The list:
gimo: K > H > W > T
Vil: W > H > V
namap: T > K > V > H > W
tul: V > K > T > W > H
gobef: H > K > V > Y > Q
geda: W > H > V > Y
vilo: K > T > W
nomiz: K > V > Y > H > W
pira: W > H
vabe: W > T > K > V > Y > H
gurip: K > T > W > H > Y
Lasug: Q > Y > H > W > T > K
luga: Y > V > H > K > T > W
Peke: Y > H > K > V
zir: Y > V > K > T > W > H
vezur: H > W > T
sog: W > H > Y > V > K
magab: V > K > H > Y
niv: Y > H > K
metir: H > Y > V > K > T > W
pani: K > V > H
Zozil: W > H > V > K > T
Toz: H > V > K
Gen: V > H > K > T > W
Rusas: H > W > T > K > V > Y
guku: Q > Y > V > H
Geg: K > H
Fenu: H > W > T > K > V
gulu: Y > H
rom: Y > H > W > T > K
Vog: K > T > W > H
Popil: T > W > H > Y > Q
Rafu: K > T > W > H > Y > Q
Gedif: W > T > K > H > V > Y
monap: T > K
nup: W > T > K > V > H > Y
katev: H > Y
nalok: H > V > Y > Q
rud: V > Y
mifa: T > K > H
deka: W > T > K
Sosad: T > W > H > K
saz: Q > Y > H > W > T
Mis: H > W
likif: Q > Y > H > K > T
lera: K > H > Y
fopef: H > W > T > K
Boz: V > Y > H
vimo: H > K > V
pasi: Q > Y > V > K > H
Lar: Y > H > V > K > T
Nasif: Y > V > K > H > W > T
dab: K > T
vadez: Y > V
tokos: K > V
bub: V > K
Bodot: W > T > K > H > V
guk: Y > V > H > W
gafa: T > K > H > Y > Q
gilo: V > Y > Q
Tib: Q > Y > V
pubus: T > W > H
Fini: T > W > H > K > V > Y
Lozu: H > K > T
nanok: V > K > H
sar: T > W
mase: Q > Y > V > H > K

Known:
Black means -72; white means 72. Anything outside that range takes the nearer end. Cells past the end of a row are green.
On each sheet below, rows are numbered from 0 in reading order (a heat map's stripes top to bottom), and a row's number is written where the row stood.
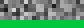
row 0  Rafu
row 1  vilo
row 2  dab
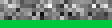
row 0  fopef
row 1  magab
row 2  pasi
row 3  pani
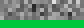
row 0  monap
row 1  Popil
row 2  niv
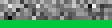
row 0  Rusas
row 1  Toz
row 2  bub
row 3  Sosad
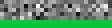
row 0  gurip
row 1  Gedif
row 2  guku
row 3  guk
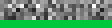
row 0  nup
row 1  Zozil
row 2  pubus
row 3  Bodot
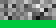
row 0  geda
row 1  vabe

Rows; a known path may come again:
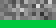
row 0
Tib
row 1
Geg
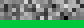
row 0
Popil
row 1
Vog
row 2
Rusas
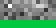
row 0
vimo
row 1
fopef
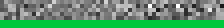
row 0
vilo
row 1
nalok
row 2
rud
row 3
niv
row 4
rom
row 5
Gedif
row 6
Gen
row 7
metir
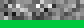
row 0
pasi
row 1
nup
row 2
monap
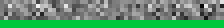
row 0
Toz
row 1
Nasif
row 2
Lozu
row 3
gulu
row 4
sar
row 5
mifa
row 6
nanok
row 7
Fini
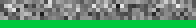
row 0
Lar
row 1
lera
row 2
Mis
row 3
Peke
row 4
Sosad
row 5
gafa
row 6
gimo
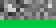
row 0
likif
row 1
katev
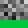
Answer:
gobef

